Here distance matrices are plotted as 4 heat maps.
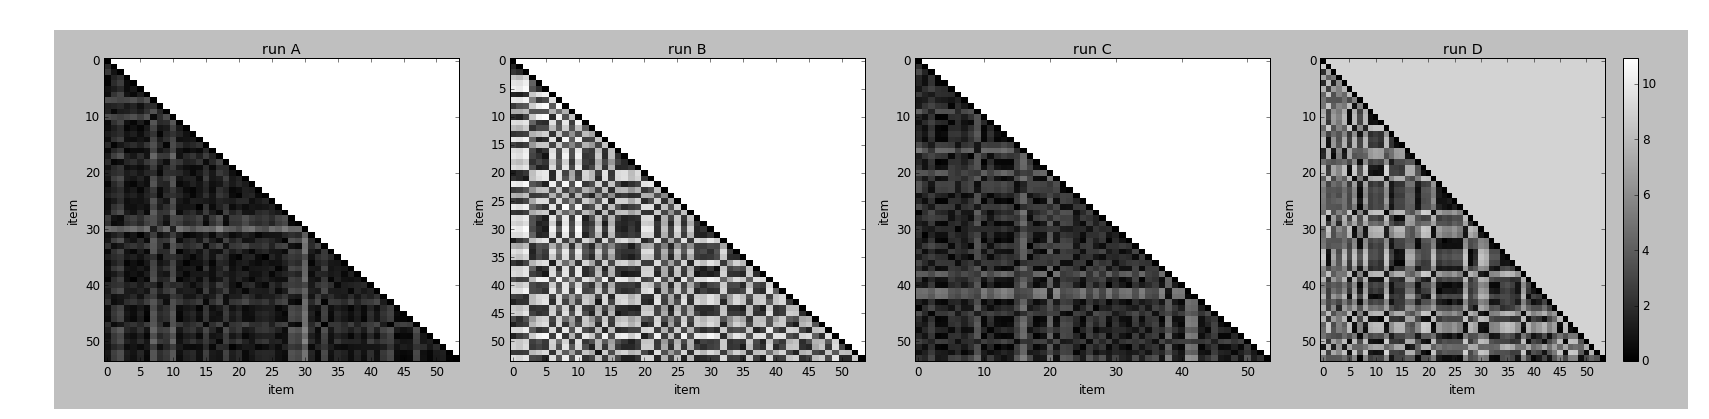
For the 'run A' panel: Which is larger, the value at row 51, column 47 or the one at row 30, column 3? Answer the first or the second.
the second
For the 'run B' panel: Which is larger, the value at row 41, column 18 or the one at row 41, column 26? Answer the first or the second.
the second
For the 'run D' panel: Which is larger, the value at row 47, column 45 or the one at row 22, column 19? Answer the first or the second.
the second
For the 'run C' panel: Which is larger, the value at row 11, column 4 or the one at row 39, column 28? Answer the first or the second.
the second
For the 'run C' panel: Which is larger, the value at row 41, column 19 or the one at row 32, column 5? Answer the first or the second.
the first
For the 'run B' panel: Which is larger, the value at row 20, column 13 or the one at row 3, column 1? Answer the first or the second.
the second
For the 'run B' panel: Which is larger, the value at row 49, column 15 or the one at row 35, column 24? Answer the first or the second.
the first
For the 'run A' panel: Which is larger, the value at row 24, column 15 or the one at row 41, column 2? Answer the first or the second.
the second
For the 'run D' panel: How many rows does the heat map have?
54
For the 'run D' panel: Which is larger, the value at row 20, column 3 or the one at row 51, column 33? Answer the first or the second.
the first
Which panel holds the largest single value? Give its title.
run B
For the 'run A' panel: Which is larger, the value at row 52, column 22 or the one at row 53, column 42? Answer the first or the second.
the second
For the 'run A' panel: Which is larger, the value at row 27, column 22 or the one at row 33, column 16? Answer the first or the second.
the second
